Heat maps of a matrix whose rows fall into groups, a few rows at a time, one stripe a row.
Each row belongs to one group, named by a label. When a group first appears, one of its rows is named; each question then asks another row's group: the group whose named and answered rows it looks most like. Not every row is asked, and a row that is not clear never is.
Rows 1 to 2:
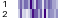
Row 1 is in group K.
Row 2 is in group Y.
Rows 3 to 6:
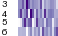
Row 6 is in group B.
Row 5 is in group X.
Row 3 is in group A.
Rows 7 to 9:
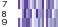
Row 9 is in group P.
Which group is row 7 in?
P
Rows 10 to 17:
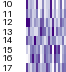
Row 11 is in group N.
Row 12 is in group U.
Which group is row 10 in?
N
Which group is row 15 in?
X
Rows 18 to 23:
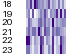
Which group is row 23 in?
U
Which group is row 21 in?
K
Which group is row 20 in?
Y
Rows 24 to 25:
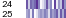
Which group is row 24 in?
P
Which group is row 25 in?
B
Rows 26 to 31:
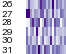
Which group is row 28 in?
X
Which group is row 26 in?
Y
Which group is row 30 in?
N
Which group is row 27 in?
U
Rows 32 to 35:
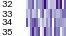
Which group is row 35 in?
X
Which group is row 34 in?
P
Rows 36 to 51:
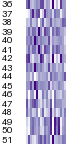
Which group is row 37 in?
X
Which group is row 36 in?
U
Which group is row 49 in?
X
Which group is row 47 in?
P
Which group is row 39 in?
K
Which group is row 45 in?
A
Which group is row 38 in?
N
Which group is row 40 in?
A
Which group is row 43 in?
A
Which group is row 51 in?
Y
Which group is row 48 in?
N
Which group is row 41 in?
K
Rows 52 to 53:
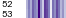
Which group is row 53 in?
K
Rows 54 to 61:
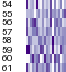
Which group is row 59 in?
U
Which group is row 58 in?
Y
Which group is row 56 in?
P
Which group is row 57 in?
P
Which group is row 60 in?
X
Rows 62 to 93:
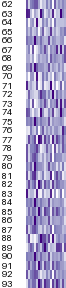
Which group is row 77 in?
K
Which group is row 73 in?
B
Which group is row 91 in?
K
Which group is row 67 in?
B
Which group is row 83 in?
N
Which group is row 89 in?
B
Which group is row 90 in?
A
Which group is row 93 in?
K
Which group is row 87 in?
P
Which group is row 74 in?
U
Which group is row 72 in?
Y
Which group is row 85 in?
K
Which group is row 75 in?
A
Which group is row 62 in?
P
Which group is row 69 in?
A
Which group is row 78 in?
P
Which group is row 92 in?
P
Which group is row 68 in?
B
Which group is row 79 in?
P
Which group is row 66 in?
A
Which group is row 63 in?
U
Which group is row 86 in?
A
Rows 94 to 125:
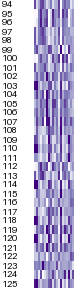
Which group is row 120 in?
U
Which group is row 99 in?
U
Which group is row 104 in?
K
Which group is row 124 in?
B
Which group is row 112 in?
X
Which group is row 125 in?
U
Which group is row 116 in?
N
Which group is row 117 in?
Y
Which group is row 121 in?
K
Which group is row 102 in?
K
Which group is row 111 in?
U
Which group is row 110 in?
U
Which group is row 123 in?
A
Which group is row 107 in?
K
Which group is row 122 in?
N
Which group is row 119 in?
K
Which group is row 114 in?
U
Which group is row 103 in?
U
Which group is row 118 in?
U
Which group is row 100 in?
X
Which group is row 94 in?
P
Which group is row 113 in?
P
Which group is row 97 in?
P
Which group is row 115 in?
Y
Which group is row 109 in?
U
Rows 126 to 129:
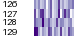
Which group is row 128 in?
A
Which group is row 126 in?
N
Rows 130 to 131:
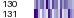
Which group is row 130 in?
K
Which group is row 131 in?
U
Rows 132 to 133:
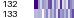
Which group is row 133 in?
B
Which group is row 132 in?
U
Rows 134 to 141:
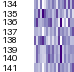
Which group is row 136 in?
U
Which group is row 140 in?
Y
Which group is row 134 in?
B
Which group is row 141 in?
B
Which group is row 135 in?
A
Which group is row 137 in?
B
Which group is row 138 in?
P
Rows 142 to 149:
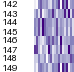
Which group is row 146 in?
Y
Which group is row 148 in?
N
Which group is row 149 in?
X
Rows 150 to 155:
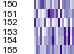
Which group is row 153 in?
B
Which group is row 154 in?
B
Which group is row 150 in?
P
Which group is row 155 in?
Y
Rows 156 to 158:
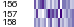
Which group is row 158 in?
N
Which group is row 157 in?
Y
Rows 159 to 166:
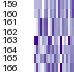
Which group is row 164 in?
Y
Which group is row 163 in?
U
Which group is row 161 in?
X
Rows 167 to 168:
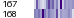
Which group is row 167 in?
Y
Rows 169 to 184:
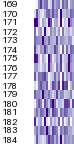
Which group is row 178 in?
X
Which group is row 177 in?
P
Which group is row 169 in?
X
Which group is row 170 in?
Y
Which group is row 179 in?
A
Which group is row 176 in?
U
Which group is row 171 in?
U
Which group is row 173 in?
A
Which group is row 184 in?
Y
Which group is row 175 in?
U
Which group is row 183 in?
K
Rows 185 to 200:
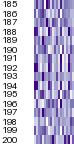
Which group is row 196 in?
Y
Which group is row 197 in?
A
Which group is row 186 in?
P
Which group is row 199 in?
P
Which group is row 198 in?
N
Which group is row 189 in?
A
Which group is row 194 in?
U
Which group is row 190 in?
P
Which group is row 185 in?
K
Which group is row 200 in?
B
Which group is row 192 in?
U
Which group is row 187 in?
K
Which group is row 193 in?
A
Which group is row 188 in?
U
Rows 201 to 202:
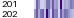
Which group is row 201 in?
Y
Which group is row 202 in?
K
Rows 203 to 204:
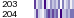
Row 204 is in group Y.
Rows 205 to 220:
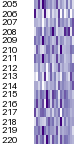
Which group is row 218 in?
Y
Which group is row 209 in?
A
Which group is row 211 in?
A
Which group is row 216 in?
K
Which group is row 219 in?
A
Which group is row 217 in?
P
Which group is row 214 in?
B
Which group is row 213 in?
N
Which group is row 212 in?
N
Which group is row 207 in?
B
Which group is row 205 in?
A
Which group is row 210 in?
Y
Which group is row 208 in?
B
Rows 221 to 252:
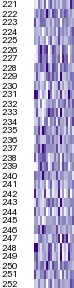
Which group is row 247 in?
X
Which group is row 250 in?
K
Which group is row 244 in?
N
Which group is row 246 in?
A
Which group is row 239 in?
X
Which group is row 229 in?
Y
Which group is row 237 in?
A
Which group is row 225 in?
N
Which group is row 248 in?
U
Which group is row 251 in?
P
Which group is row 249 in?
U
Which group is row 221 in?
N
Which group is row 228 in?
K
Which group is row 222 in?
K
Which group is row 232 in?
B
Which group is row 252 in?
N
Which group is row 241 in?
N
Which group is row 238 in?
P
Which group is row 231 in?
U
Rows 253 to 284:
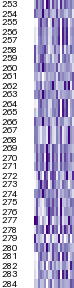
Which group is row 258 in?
P
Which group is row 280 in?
K
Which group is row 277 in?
U
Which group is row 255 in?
X
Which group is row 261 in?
B
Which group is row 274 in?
A
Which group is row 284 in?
N
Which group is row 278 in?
K
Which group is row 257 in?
X
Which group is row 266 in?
A
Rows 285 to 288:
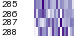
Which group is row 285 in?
A
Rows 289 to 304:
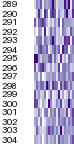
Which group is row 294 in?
X
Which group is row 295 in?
U
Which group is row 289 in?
B
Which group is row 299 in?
N
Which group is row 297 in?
B
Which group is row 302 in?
B
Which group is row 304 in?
B
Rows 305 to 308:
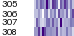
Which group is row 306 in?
B
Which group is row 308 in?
A
